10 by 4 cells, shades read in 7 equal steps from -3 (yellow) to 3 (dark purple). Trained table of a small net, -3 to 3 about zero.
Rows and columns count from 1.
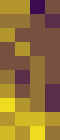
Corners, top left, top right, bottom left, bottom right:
-1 1 -2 0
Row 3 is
-1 1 1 1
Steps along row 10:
up down up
